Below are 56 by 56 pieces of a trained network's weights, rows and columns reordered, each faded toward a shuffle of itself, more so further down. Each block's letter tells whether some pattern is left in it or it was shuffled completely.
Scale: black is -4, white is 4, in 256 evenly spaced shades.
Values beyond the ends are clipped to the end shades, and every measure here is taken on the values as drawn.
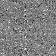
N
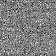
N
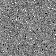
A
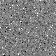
A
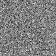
A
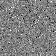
A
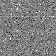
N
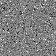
A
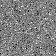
N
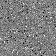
A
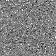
A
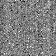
N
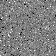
A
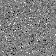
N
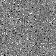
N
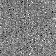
N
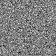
A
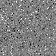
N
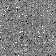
N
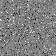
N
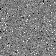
A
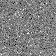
A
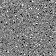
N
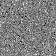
A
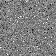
A
